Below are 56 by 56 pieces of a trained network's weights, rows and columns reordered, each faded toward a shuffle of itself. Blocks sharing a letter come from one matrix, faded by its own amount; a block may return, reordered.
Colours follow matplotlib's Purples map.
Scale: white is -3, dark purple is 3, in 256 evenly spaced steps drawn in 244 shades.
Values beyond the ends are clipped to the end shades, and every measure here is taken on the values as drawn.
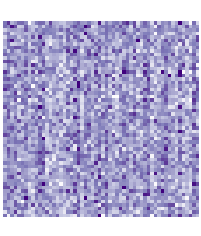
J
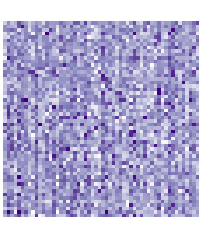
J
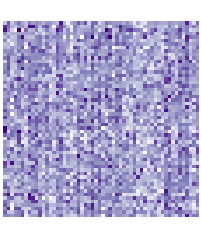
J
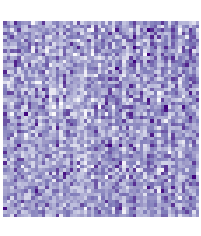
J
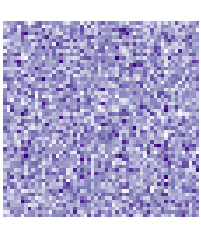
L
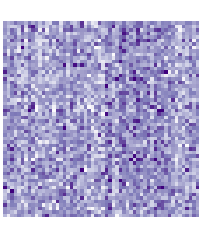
J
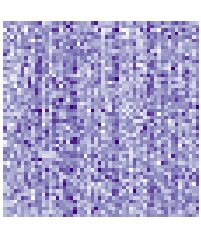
J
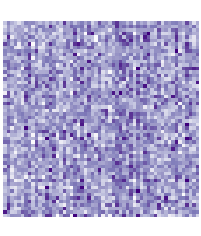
J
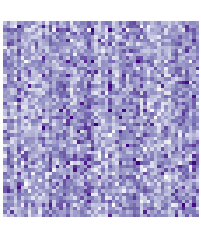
J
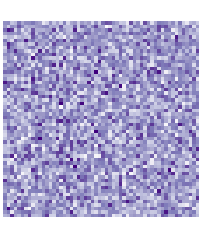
L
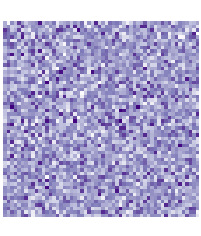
L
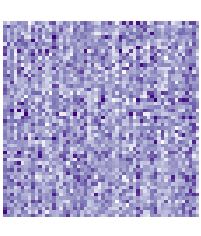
J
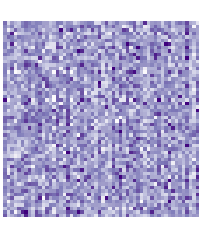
J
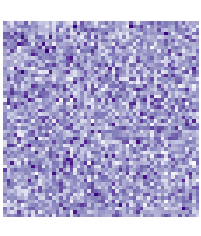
L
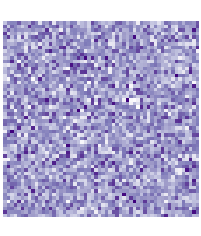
L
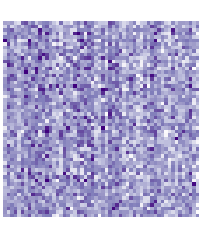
J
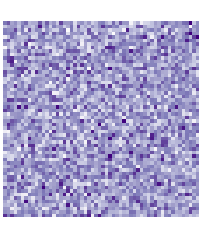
L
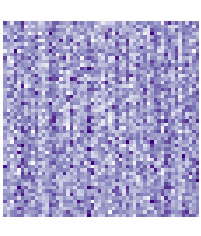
J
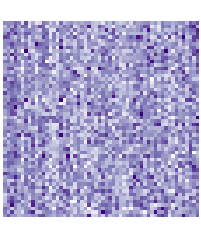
J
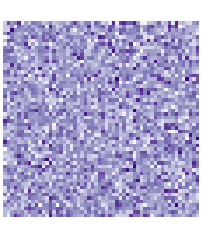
L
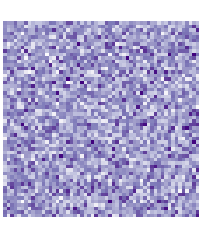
L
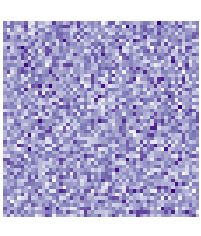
L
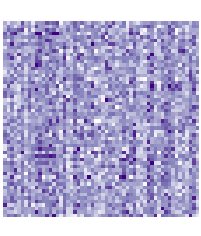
J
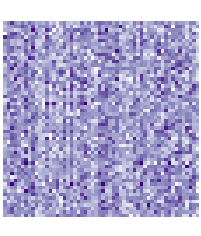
J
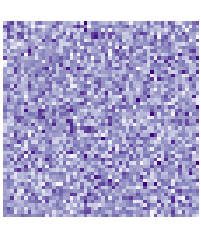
L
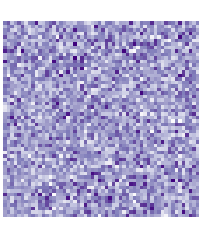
L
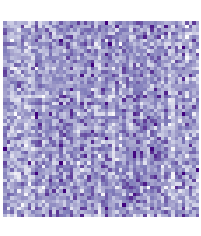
J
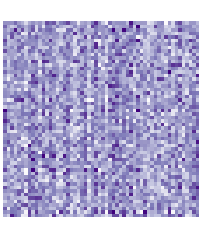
J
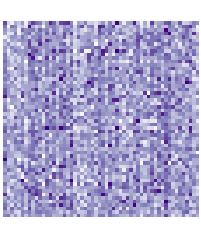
J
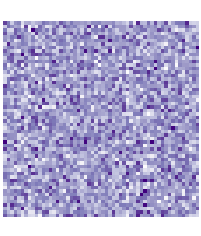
L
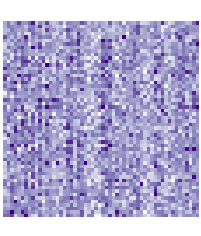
J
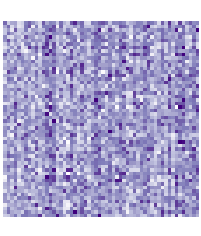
J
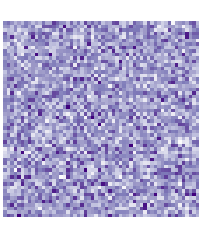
L
